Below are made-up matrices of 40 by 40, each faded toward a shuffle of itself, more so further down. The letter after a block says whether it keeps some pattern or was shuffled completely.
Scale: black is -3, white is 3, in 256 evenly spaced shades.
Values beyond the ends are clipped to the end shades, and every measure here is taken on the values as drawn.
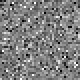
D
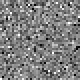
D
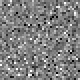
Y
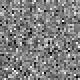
Y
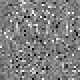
Y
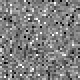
Y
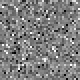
Y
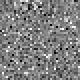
Y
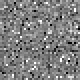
Y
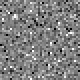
D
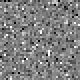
D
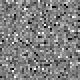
Y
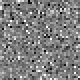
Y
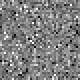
Y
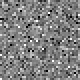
Y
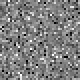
D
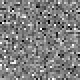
D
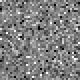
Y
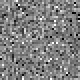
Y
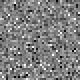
D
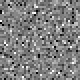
D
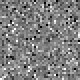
D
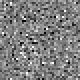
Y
